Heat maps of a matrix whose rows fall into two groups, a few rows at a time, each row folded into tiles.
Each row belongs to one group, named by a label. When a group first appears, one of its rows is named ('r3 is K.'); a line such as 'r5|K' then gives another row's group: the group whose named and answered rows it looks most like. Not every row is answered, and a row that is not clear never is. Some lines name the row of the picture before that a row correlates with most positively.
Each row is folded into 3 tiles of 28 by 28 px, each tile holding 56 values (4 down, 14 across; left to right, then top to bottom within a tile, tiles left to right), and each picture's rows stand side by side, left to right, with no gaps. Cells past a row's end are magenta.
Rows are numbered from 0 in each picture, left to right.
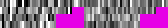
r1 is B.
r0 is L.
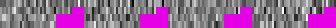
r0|B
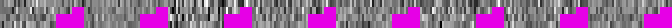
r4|B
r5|B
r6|B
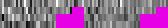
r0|B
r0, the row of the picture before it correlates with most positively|4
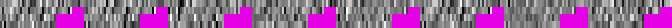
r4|L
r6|L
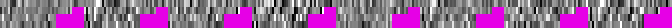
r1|L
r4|B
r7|L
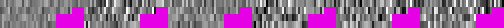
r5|B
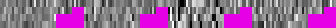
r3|B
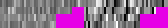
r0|B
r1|L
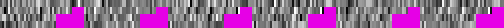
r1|L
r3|L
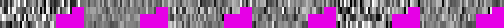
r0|B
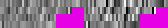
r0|L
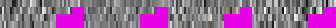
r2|B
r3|B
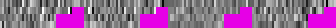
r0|L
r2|B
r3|B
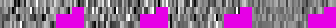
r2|L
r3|B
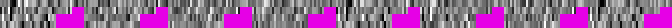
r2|L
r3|L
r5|L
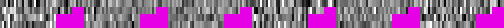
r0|B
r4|B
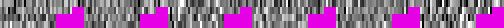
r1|B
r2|L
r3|B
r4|L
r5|L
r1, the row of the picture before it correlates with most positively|3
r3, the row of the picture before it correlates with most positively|0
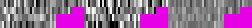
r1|B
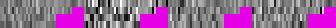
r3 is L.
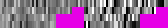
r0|B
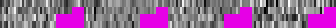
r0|B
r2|B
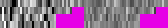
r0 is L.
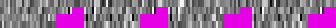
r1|L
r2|L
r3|L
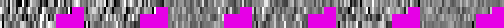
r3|L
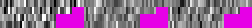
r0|B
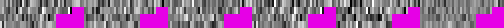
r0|L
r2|B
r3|L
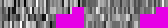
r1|B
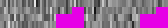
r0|B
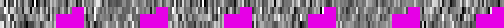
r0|B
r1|L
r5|L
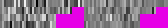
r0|B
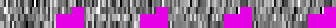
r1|B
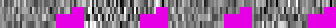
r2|B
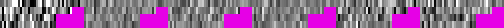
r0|L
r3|L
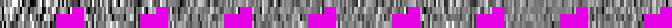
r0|L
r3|L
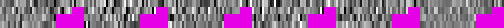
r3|L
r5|B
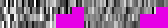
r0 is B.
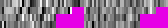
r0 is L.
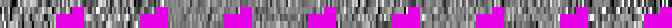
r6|B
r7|B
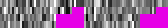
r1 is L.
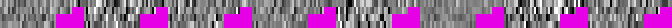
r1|L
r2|L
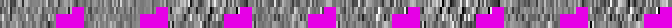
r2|L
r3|L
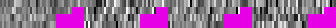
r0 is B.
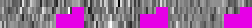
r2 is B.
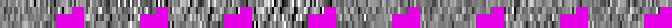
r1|B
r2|L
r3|L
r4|B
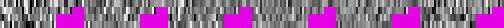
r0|B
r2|L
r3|B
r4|L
